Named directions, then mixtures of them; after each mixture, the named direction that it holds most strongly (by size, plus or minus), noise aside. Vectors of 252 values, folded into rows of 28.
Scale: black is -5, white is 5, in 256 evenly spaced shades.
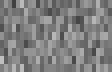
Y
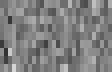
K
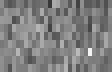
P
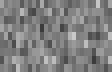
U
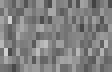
K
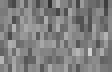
P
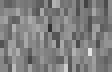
P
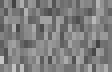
Y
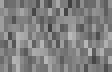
U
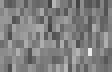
P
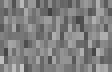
Y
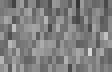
P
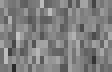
K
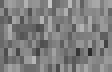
P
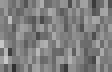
K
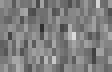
U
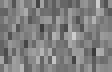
Y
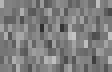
U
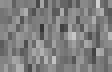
U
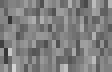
K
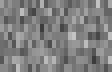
U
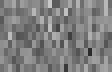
P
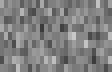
U
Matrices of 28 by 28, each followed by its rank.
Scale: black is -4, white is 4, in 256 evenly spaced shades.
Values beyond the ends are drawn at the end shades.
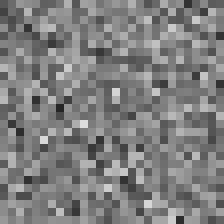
full rank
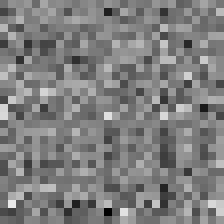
five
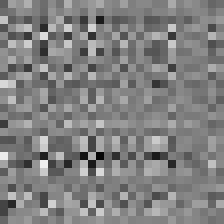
three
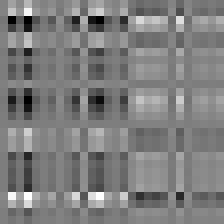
one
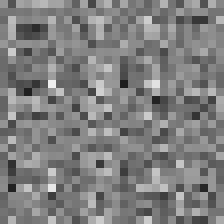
five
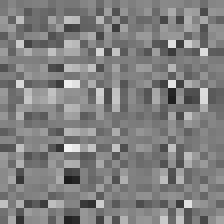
three
